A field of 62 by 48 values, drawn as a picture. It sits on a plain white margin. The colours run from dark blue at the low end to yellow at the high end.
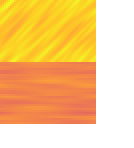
The table splits into 2 rows of 1 panel. Panel 1,1: very high, slanting up to the right, faint in contrast. Panel 2,1: high, streaked across, faint in contrast.
